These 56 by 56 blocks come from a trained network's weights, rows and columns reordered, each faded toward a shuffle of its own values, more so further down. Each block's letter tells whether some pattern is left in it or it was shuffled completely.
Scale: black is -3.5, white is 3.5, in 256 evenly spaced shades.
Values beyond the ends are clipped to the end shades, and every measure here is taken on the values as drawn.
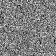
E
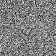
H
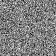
H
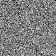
E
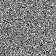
E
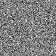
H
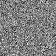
H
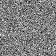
E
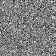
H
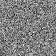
E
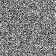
H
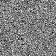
H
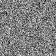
E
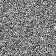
E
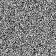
E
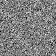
E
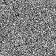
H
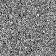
H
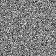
E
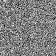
E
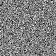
E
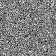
E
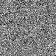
E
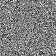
E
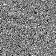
H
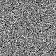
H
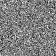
E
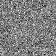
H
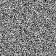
E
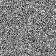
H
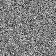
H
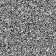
E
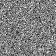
E
